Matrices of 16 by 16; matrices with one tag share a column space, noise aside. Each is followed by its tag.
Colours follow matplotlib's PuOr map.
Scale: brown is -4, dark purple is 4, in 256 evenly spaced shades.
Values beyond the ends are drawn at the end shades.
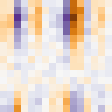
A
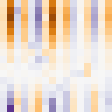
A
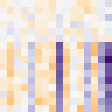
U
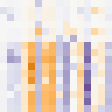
U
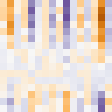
A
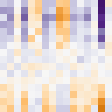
A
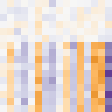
U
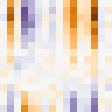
A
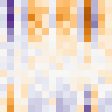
A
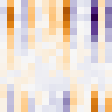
A
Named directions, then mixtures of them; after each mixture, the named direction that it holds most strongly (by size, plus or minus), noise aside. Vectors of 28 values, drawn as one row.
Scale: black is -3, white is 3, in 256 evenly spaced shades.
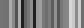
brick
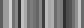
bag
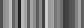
bag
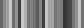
bag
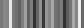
bag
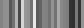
brick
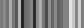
brick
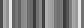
bag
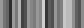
bag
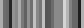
bag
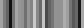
bag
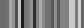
brick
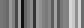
brick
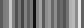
brick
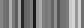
brick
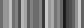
bag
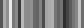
bag
